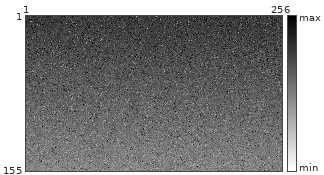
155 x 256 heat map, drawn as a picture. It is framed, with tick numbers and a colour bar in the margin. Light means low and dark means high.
Odd rows or columns: none. Grain: fine. Stripes: none. Histogram: bell-shaped. Slope: up to the top. Average level on the scale: 60%.
